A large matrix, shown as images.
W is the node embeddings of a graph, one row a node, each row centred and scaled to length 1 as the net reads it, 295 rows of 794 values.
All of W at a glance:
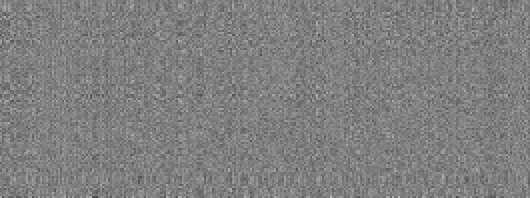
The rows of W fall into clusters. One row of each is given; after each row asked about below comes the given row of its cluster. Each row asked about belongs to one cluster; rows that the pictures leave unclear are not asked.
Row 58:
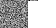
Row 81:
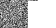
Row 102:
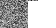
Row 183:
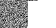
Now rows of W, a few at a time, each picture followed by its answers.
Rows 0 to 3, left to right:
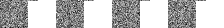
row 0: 81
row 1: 183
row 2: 58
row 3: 81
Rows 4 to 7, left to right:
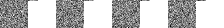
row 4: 58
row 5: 183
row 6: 183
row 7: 183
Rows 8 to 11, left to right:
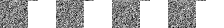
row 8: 81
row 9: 183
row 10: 81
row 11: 81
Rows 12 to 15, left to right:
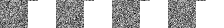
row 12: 81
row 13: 81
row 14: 183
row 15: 81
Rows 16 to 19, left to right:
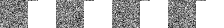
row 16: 102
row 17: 81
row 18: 58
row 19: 58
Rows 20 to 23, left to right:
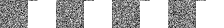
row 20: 183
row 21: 58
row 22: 81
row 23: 58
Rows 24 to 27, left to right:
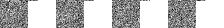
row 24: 81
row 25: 81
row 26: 102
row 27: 183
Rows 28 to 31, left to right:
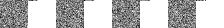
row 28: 183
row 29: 58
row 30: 58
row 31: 102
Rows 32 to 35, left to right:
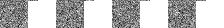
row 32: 102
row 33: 58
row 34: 102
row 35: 102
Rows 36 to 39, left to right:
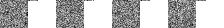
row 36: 58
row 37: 102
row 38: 58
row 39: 81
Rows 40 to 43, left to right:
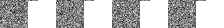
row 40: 102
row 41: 58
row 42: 58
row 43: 58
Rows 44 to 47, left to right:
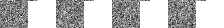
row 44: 183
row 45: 102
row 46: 81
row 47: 81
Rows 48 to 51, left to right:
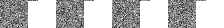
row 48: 102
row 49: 58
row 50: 58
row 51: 102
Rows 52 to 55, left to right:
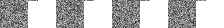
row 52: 102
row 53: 102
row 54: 183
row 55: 58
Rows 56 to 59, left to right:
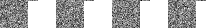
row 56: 102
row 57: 81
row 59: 81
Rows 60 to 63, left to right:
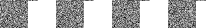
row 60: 183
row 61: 183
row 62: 183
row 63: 58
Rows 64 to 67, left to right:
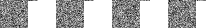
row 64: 183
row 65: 183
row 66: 102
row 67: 58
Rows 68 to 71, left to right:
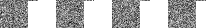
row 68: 183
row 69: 102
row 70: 81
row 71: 102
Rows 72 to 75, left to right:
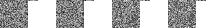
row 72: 58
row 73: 58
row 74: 81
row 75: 81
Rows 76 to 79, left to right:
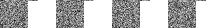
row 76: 81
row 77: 183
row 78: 58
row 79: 81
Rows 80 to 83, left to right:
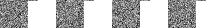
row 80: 183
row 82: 58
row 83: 81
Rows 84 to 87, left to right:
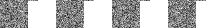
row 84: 58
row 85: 183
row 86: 102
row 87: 102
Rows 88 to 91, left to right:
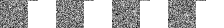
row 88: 81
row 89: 183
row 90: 58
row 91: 102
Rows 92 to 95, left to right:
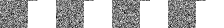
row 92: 183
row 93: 183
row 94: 102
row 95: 183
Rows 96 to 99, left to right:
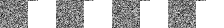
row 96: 102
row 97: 183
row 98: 58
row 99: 102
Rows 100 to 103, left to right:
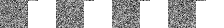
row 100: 58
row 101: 81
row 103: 102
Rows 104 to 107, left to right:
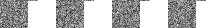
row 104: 183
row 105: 102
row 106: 183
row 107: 81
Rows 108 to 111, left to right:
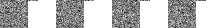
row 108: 58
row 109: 183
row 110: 102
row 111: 102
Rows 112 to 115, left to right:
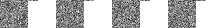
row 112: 81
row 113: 183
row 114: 81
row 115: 183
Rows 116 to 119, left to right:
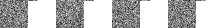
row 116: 183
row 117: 81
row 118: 58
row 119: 183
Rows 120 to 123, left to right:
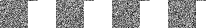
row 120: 183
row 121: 81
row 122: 183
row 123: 58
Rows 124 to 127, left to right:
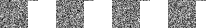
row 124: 81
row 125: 183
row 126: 102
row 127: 81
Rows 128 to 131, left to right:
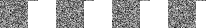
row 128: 102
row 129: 58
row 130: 58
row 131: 102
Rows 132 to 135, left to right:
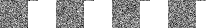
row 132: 58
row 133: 58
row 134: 102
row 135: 183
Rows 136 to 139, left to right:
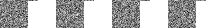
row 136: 183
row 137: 102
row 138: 81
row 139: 183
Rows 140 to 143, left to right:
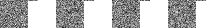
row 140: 183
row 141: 102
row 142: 102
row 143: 102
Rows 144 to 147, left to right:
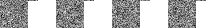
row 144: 102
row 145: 102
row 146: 58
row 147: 58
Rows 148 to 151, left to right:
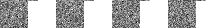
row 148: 81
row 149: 81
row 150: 183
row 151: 183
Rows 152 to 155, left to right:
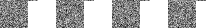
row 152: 183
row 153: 102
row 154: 183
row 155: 81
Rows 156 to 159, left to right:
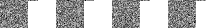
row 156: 102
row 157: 58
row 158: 183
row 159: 183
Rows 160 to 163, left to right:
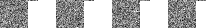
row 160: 102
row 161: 81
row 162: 58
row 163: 81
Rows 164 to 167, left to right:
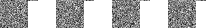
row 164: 58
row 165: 81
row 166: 102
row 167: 81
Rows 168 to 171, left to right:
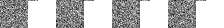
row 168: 102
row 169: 58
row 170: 58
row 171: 58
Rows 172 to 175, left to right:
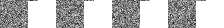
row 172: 183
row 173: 102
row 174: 183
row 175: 81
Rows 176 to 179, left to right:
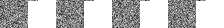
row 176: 102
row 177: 58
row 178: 81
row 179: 183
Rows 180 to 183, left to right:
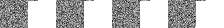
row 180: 102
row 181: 58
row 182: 58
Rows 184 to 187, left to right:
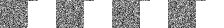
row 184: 183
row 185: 81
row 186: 58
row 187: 81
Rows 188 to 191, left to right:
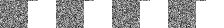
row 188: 183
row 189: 183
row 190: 102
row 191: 102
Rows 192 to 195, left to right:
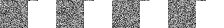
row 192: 58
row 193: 58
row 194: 183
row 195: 81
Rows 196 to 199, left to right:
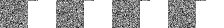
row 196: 102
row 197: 58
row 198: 58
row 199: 183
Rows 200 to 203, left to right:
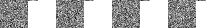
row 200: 58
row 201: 183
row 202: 183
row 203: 81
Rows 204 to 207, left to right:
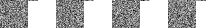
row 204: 58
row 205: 183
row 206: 183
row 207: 81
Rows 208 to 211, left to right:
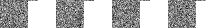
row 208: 183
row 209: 81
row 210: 102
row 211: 183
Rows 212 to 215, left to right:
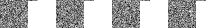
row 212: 183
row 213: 102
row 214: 81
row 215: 58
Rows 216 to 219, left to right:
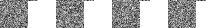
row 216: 183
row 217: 102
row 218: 81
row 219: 81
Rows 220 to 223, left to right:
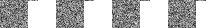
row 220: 102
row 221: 183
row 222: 102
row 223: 58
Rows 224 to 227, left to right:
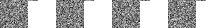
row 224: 81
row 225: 58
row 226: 81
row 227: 81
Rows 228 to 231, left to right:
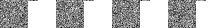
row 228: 81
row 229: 81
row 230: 58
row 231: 58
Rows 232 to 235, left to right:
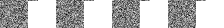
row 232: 102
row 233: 102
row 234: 183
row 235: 183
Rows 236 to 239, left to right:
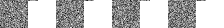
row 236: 58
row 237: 183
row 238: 102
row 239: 183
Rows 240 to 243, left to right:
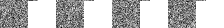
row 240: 183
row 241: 81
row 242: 58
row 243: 102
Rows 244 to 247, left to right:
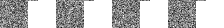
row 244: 102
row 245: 81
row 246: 102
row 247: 58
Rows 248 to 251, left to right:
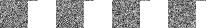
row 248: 183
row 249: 183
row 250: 58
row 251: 102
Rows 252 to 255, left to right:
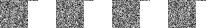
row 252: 81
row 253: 81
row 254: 102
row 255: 81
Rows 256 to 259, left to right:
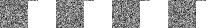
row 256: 102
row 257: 81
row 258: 183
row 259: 58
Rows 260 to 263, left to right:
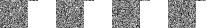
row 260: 81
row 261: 81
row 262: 58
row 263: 183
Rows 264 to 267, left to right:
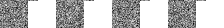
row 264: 58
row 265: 81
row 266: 58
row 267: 58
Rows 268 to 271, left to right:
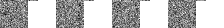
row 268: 58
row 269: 81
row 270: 81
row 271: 58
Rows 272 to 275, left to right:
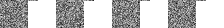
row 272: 58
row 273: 81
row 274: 58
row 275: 81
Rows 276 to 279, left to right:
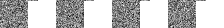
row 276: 102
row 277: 58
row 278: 58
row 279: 81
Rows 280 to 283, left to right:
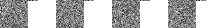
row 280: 183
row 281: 183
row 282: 102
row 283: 102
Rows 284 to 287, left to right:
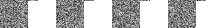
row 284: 58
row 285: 102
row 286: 102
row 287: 183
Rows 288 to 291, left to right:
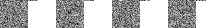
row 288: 183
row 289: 102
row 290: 183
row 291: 102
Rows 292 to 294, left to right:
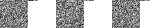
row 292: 183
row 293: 81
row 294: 183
